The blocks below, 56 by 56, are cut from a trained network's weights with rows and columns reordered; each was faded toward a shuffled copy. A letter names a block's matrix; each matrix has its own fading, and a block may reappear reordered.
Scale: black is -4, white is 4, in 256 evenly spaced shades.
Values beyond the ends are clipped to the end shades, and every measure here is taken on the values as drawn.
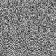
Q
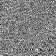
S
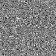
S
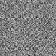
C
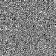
S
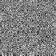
C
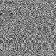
C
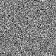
Q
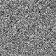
Q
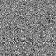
S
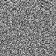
Q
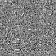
S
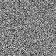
Q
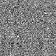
S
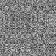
C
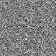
S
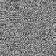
C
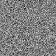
Q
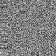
Q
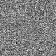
Q
